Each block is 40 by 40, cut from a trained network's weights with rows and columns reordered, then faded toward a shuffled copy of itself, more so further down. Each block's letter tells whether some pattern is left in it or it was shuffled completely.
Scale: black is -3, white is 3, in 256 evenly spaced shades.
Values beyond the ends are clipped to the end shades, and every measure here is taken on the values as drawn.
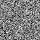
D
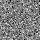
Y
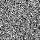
Y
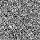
D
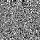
D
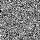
Y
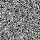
Y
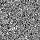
Y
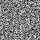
Y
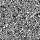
Y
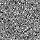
D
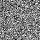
Y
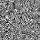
D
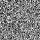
D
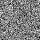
Y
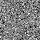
Y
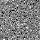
D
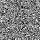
D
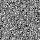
Y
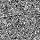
Y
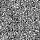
D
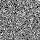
Y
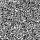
Y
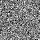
Y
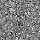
D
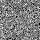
Y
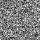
D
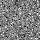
Y
